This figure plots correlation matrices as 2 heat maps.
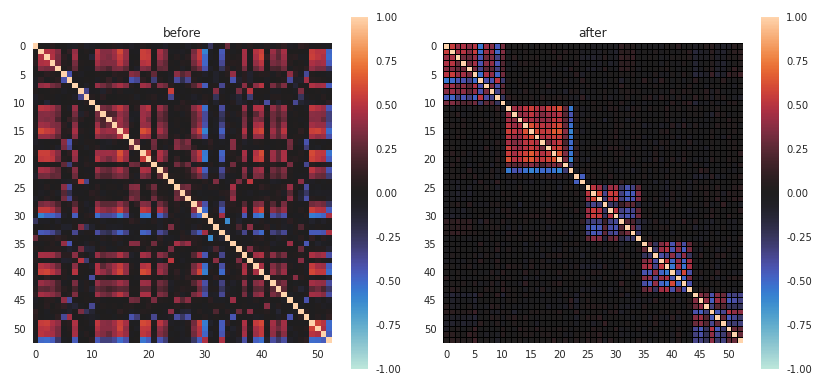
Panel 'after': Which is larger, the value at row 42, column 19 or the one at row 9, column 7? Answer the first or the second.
the first
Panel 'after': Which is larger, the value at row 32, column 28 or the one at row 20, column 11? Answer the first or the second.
the second
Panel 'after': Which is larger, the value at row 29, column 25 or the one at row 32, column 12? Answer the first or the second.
the first
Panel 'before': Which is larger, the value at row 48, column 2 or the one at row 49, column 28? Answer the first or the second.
the second
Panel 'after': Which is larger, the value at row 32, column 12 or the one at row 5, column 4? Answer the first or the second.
the second
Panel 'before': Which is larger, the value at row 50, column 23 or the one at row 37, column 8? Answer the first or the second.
the first
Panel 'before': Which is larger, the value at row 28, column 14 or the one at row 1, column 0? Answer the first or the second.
the first
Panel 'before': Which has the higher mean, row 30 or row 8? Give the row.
8
